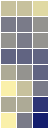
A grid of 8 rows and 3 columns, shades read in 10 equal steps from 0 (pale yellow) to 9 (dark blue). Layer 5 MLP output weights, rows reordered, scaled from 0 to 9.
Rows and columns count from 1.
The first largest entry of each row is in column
1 1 2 1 3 3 3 3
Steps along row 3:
up down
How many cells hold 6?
4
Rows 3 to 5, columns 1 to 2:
4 5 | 6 6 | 3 4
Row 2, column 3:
4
